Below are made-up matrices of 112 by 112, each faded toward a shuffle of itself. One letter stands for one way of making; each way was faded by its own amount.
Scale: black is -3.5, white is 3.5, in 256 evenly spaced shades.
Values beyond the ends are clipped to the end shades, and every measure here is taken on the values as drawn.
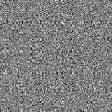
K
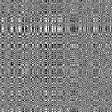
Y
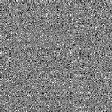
K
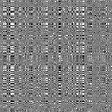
Y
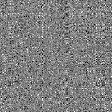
K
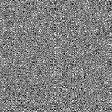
K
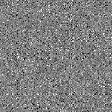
K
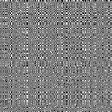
Y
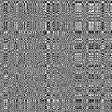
Y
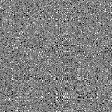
K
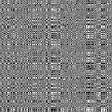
Y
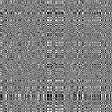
Y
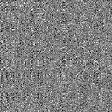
K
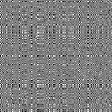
Y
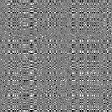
Y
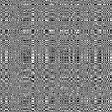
Y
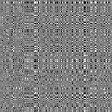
Y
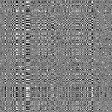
Y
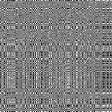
Y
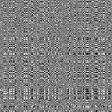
Y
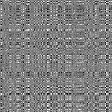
Y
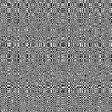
Y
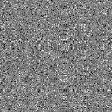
K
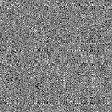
K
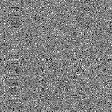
K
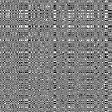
Y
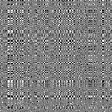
Y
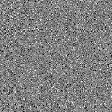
K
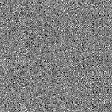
K
